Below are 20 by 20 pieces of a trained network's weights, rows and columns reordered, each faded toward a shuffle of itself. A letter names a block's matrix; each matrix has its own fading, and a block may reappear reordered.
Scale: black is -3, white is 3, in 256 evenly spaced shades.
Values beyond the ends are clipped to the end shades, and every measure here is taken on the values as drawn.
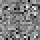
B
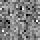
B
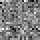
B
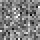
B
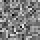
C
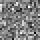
C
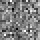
B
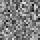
C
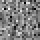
B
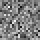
C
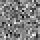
C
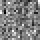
B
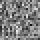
C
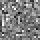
C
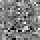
B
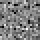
B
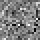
C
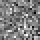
C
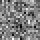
C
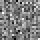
B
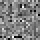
B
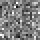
B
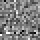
C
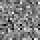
C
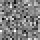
B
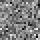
C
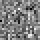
C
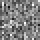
B
